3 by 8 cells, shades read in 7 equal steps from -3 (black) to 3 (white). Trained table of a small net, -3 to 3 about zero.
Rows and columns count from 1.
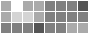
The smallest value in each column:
0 0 0 -1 0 0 0 -1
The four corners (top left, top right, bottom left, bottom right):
1 -1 0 1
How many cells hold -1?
2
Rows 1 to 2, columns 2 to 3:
3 1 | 2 2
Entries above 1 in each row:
1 2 0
